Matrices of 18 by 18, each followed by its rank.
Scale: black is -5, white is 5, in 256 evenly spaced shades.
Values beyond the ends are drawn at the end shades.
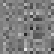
three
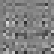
three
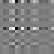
one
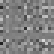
three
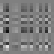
one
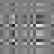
one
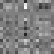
two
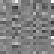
three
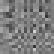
three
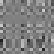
two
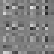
two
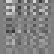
two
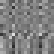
two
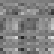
two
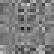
three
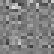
three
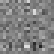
three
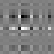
one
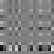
one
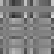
one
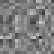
three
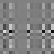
one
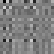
two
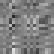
two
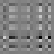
one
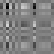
one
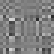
two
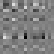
two
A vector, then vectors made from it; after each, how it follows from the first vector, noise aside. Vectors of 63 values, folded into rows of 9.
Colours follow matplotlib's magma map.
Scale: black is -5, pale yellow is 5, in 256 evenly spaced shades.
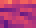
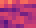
copied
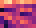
scaled up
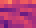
copied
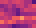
wrapped around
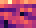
scaled up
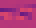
partly zeroed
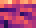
scaled up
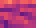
copied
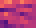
copied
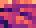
scaled up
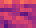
copied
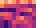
scaled up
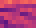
copied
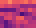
copied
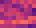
wrapped around
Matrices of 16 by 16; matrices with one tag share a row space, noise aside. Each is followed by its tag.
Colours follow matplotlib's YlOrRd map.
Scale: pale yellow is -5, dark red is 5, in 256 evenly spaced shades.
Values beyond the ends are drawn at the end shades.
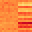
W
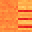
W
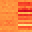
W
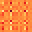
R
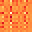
R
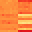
W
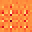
R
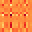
R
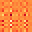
R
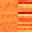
W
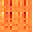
R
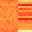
W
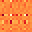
R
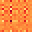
R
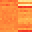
W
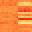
W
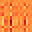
R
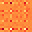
R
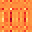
R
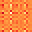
R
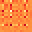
R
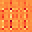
R
